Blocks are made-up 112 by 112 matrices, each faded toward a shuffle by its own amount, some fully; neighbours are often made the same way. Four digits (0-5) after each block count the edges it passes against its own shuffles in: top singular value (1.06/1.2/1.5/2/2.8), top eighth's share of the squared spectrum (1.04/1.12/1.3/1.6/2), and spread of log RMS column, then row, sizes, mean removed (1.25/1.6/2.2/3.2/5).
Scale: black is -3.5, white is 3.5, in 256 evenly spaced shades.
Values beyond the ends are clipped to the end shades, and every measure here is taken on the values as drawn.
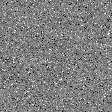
0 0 0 0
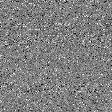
1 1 0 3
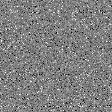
1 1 0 2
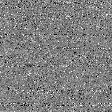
1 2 0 3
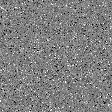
0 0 0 1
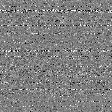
2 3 0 4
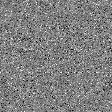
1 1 0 2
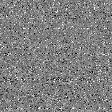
1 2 0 3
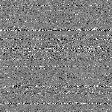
2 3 0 4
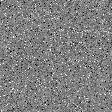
0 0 0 0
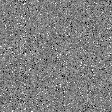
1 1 2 0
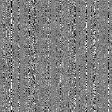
3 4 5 0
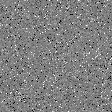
1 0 0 0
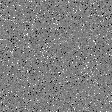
0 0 0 0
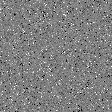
1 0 0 0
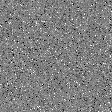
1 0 0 0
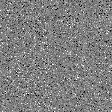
0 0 1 0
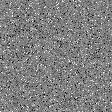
0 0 0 0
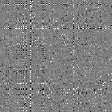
5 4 3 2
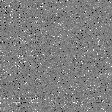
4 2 1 1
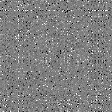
4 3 2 2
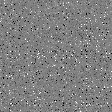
3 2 1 1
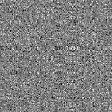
4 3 2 2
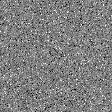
3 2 0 0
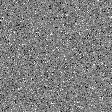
1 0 0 0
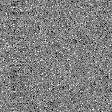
3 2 1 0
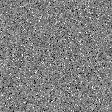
2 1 0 0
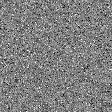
3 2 0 0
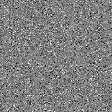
4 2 1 1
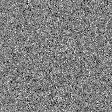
0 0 1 0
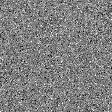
0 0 1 0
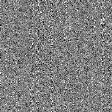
1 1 3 0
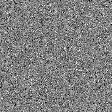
0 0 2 0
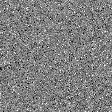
0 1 1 0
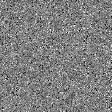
0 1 2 0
